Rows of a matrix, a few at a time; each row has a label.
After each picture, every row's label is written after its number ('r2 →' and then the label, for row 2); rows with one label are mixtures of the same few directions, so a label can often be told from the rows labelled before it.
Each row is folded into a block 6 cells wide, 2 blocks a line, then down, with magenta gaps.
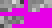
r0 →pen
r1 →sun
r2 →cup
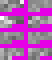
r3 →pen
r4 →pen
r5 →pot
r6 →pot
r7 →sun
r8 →pen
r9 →sun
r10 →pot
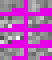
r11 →sun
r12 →pot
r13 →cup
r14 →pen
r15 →cup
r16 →pot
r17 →pot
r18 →pen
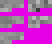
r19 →pot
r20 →pen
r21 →pot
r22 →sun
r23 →cup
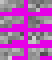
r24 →pot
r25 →cup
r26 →pot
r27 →pot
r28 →pen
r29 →pen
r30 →sun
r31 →cup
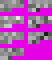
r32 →pen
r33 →cup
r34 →sun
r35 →pen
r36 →pen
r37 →sun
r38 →pen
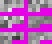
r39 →sun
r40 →cup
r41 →pen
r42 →sun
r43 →cup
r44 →sun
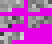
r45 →sun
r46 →pen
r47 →pen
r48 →sun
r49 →pot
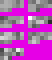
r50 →pot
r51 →pen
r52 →pot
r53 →pot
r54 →pot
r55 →pot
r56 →sun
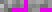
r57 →pen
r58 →cup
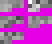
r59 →pot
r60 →pot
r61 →sun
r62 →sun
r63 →cup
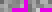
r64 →pot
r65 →pen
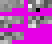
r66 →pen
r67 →pen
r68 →cup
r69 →pen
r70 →pot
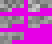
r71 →cup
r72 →pot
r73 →pen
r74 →pen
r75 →cup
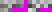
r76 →cup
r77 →cup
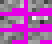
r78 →pot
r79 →sun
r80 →pot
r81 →sun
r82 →sun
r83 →pot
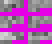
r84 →sun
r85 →sun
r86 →pen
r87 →sun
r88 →pot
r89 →sun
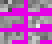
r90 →pen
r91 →pot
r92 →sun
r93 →sun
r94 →sun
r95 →pot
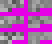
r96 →pen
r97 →sun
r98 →pen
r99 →pot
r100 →cup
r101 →sun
